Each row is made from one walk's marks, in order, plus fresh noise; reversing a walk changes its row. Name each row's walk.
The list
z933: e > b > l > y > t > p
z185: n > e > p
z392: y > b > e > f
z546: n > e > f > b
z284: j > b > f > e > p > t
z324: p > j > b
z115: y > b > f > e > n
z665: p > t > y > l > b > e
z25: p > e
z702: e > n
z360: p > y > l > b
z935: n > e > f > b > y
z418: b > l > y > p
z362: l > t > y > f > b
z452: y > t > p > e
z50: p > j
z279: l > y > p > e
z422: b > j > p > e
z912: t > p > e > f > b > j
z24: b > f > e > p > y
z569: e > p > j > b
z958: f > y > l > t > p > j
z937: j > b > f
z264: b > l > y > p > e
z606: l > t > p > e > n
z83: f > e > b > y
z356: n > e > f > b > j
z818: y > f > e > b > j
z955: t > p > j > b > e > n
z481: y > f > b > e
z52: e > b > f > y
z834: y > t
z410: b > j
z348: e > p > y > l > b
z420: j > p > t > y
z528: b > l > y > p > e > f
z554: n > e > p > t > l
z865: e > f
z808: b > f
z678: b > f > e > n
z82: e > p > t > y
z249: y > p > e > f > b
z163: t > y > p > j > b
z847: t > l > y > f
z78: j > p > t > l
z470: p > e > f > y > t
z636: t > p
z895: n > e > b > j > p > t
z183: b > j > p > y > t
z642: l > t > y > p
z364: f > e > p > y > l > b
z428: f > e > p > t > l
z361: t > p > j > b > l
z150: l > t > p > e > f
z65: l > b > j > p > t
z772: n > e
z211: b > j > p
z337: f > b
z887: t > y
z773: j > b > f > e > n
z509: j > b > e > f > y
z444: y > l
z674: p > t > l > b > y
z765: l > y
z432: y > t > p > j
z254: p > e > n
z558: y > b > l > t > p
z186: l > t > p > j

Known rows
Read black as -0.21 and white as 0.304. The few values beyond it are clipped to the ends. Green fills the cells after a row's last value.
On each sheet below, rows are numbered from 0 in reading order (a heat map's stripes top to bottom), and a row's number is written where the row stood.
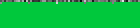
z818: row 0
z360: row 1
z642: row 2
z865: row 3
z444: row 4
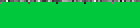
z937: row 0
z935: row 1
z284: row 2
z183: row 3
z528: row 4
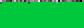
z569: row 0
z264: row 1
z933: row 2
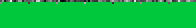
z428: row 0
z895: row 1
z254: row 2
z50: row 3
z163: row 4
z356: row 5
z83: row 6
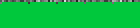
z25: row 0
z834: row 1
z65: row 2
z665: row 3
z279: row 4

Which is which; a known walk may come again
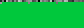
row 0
z958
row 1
z362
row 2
z772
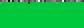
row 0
z808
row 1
z183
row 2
z937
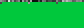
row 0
z65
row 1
z254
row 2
z420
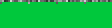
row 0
z83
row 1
z418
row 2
z422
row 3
z765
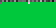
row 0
z773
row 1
z642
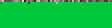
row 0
z249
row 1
z834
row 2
z150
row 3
z25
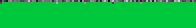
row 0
z470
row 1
z865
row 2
z558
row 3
z356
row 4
z348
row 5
z410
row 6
z78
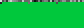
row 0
z887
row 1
z115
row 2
z912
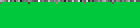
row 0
z279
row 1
z24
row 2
z392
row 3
z364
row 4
z847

